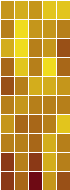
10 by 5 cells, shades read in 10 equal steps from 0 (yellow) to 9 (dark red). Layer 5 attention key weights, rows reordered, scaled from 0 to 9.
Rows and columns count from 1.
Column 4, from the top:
1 3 3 0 2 4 4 2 2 3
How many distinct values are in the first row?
3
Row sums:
10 14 15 15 17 19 18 19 24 30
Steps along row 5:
down down same up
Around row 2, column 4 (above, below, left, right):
1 3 3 4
